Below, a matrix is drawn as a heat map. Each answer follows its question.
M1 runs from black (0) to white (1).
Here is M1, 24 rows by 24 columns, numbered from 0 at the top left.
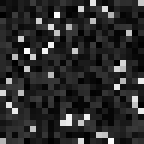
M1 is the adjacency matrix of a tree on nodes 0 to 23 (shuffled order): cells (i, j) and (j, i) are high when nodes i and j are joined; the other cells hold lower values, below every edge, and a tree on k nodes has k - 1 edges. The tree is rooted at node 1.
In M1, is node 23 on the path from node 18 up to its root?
yes
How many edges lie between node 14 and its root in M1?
5
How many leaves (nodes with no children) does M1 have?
7
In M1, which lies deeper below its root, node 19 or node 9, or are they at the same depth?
node 9
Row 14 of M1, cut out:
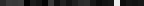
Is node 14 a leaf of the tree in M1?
yes
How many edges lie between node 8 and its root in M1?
5
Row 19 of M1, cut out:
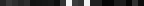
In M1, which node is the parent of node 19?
11
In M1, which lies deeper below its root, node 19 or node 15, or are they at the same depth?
the same depth
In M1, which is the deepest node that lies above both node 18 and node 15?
23
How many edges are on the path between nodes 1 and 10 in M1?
3
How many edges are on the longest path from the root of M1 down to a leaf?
7
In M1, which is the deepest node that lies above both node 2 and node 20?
13
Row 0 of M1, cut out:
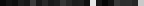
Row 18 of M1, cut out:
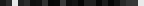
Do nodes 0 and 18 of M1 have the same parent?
yes
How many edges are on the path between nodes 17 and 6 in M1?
7
